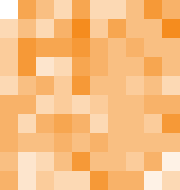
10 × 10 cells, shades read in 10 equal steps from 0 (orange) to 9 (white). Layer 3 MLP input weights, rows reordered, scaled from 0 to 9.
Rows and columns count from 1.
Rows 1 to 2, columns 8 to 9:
4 1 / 4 4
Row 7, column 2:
6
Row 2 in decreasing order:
6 6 5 4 4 4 3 2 0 0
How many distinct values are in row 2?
6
